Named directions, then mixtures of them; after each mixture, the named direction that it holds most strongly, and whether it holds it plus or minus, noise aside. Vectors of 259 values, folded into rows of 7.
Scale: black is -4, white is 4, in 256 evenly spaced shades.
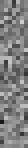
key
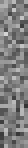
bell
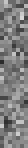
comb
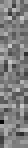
key, plus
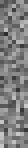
bell, minus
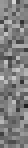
key, minus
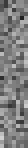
bell, minus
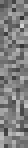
bell, minus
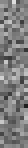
key, minus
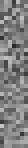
key, plus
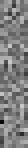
key, plus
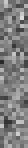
comb, plus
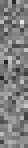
key, plus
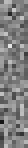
bell, plus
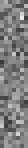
comb, plus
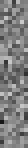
key, plus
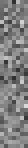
key, plus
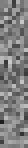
key, plus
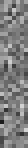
key, plus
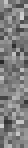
comb, plus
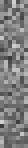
key, minus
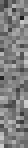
bell, minus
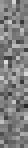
key, minus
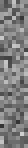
key, minus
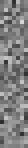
key, plus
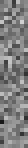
key, plus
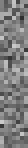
key, minus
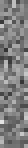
key, minus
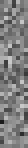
key, plus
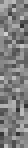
bell, plus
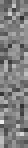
key, minus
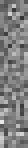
bell, minus
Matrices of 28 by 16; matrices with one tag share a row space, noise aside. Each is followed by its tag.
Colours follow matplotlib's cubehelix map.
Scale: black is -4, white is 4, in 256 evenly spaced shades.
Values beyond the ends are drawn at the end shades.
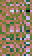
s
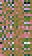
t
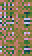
t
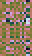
s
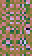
s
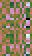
s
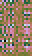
t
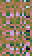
s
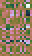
s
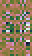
s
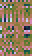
t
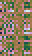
t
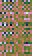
t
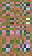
s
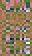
s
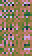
t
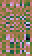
s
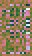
s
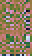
s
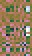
s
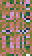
s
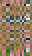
s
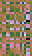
s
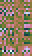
t
